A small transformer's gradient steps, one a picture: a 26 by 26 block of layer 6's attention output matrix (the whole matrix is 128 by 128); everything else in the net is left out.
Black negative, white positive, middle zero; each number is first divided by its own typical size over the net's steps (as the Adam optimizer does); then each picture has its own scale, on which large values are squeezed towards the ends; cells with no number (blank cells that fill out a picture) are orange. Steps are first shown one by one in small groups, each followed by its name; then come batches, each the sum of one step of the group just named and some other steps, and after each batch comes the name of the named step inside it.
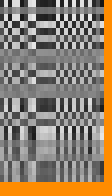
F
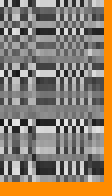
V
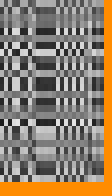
V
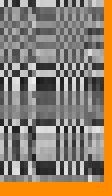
V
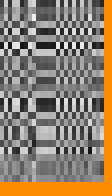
F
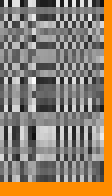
F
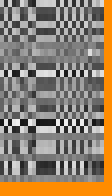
V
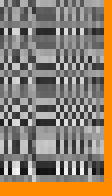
V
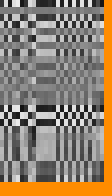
F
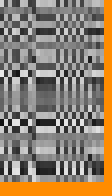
V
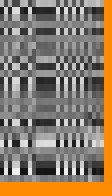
V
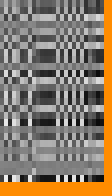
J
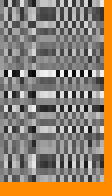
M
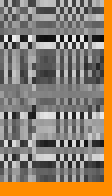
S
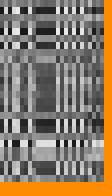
J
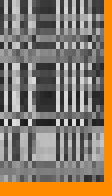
J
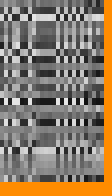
J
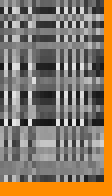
J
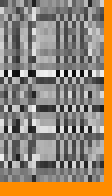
M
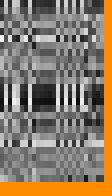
J
